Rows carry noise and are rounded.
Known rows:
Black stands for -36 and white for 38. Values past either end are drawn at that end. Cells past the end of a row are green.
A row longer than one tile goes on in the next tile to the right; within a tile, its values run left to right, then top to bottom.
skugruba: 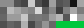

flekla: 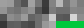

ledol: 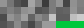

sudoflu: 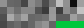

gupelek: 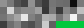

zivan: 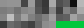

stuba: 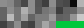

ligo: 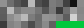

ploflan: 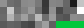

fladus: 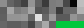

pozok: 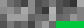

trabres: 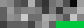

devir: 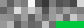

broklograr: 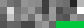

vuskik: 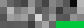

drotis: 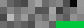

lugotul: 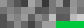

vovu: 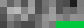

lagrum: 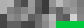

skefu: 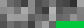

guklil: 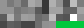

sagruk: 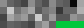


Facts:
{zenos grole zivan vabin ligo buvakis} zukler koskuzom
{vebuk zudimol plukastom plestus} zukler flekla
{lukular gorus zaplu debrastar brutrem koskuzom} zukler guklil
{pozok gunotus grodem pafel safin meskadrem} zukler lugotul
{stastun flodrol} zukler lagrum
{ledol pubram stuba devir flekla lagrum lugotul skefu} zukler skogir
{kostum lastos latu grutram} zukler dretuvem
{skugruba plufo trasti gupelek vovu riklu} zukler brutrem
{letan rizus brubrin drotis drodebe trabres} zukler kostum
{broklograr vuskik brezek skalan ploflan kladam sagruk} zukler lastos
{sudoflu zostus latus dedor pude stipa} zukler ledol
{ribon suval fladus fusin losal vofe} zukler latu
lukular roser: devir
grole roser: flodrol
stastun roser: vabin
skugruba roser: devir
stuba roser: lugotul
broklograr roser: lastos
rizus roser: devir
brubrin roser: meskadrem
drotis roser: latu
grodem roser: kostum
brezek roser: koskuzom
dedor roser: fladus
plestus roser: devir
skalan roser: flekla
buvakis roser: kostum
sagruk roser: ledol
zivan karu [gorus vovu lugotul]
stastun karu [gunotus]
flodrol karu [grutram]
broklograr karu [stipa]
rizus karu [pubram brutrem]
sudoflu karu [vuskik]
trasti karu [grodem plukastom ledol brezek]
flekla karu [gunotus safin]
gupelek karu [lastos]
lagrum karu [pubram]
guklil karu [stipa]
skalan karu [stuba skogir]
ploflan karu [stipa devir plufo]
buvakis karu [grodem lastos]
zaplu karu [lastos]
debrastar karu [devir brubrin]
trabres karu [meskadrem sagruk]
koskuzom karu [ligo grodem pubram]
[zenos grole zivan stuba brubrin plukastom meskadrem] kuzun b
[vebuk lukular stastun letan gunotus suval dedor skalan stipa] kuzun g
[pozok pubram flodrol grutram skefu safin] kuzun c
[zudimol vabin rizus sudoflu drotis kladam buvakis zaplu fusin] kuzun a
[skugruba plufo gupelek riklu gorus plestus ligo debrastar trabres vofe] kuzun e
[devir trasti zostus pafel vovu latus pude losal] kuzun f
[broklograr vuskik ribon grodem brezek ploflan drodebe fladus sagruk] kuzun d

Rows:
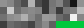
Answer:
debrastar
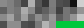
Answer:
meskadrem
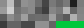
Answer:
stastun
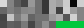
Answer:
rizus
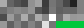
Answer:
lastos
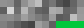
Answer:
stipa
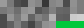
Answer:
skogir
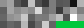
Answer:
plestus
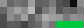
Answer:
losal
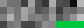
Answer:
zenos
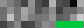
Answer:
grole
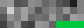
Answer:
dedor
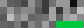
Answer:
zaplu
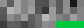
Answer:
trasti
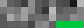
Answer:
grutram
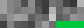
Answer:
flodrol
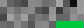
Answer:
zudimol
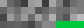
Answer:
dretuvem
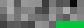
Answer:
skalan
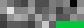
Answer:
grodem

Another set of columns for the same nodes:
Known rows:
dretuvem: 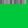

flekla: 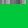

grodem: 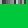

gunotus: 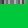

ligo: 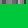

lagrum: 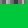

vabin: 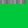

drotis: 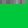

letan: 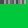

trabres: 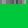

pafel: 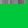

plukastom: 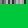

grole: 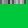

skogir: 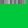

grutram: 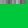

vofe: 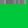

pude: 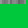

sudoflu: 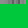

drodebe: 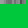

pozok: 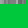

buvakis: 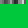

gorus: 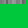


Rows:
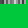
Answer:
stipa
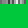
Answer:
stuba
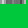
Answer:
ploflan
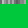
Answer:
guklil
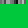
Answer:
koskuzom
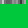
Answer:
broklograr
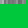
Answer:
flodrol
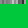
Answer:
devir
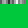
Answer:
brubrin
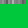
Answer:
vovu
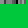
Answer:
trasti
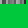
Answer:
pubram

